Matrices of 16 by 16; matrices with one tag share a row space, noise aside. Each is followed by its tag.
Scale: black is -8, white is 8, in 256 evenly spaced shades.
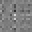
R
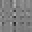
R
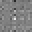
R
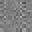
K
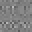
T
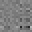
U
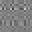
T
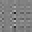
R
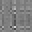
R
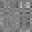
U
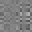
U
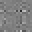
K
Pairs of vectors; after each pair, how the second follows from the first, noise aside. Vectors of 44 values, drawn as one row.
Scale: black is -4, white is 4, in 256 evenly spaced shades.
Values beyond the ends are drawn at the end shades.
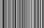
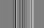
partly zeroed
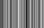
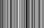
copied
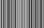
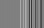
partly zeroed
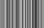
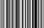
scaled up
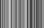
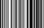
scaled up
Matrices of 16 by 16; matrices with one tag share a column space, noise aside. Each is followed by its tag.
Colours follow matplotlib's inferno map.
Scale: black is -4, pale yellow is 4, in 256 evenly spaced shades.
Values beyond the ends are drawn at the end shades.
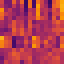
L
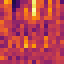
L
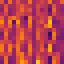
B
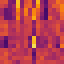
L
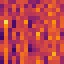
B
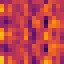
B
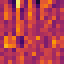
L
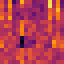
L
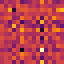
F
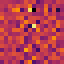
F
